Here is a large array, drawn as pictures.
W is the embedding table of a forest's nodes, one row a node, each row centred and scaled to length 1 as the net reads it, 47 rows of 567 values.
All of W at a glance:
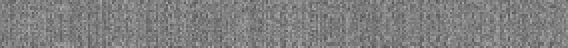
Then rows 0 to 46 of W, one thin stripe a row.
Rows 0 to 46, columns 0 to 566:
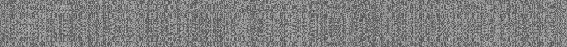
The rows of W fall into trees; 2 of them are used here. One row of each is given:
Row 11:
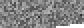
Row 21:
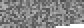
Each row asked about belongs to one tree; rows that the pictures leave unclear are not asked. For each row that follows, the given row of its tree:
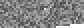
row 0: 11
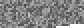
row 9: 11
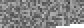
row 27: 21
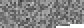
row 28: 11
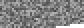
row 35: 21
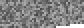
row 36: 21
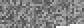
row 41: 21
